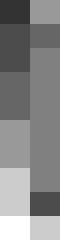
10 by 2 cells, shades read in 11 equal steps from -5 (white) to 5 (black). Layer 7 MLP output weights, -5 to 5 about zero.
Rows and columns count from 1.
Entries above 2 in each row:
1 0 0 0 0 0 0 0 0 0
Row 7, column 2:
0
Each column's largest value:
3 2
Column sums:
-4 -1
